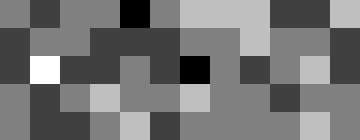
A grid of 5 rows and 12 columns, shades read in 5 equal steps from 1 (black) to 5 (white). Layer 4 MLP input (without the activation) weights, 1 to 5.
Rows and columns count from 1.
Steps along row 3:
up down same up down down up down up up down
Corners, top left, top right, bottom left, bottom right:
3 4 3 3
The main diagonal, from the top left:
3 3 2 4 4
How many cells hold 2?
19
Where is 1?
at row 1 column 5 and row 3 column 7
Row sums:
35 32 31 36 35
